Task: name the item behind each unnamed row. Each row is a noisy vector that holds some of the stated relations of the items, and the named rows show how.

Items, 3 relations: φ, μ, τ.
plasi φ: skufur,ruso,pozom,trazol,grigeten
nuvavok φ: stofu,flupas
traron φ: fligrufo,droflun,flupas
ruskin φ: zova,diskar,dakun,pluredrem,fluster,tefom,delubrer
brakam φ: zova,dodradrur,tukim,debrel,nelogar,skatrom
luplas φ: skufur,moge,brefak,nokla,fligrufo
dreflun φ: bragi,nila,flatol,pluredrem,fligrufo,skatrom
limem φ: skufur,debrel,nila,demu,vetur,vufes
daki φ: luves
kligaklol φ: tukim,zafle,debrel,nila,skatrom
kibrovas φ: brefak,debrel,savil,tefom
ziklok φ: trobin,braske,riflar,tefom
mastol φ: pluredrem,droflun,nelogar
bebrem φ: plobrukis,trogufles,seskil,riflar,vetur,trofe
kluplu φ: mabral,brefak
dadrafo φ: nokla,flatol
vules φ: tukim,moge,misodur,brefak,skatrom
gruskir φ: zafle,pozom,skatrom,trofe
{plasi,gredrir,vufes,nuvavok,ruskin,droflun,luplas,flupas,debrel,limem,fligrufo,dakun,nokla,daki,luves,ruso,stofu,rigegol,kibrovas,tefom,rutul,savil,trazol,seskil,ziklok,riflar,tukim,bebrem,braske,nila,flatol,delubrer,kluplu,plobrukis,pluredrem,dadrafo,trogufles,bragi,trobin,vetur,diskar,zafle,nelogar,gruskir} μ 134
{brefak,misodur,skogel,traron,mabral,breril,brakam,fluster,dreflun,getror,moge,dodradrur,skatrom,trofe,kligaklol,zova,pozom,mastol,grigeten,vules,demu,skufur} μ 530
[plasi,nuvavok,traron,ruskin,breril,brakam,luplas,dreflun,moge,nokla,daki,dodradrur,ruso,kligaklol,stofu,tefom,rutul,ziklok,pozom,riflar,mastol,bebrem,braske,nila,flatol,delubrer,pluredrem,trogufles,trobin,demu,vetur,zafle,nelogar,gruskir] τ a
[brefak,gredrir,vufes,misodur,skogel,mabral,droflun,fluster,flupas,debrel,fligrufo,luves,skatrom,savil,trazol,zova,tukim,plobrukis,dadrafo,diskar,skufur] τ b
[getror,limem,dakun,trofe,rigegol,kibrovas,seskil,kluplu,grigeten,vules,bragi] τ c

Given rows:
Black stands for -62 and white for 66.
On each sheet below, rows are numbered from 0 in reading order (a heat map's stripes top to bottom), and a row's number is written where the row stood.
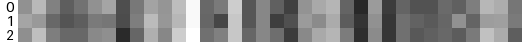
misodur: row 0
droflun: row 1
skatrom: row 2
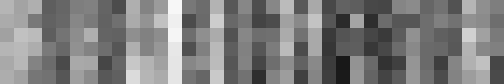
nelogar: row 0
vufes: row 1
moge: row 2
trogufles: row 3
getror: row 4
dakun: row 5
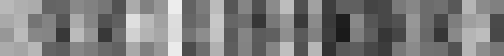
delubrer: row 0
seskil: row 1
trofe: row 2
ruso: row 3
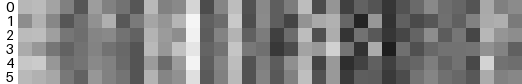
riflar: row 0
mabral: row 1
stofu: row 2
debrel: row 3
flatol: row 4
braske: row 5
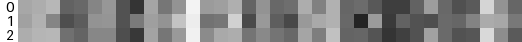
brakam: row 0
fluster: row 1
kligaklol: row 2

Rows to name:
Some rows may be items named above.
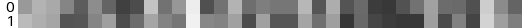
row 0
gruskir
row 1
traron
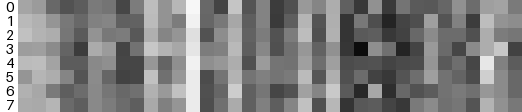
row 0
droflun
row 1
nuvavok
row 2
vetur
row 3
grigeten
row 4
dreflun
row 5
gruskir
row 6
vufes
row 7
ruso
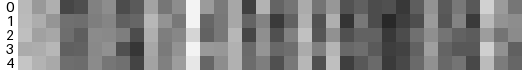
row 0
mastol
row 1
nuvavok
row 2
tefom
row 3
brakam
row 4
nila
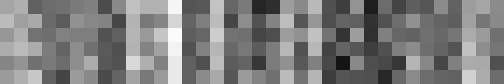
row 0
flupas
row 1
tefom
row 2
tukim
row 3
zafle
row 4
kluplu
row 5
pozom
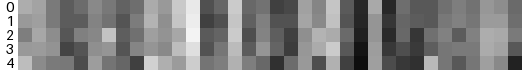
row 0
vufes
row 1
trazol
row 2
brefak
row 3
skufur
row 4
limem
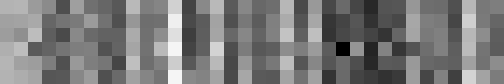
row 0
bebrem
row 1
luplas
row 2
plasi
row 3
dadrafo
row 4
ziklok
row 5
traron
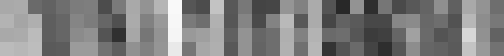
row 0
fligrufo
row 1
nelogar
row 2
brakam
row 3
demu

